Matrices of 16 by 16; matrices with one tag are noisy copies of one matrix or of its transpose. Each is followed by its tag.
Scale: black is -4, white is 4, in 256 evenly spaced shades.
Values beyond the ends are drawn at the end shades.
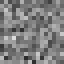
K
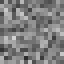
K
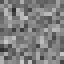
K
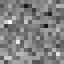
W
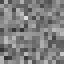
K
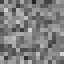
K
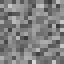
K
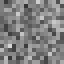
W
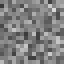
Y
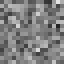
K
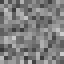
K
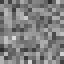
K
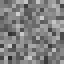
W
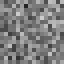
W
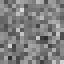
W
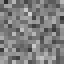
Y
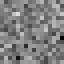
W
